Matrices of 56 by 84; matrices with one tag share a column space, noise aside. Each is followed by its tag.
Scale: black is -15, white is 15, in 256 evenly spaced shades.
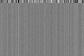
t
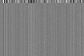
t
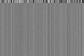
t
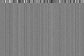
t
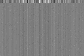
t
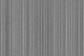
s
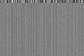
t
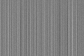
s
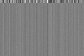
t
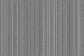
s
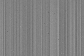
s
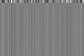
t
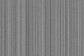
s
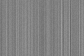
s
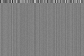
t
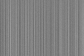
s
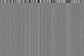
t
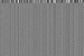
t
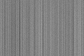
s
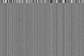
t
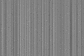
s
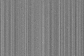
s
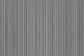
s
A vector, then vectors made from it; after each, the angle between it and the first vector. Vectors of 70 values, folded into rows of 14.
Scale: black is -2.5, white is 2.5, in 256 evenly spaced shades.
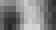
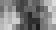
nearly opposite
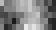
nearly parallel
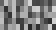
orthogonal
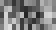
partly opposed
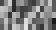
orthogonal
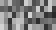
orthogonal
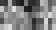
partly opposed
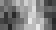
nearly parallel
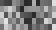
partly opposed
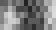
nearly opposite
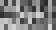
orthogonal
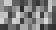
orthogonal
